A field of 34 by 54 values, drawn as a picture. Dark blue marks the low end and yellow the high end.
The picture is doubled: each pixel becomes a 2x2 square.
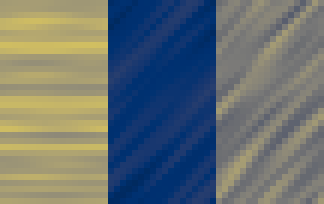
It is made of 1 by 3 panels. Panel 1,1: high, streaked across. Panel 1,2: very low, slanting up to the right, faint in contrast. Panel 1,3: middling, slanting up to the right.
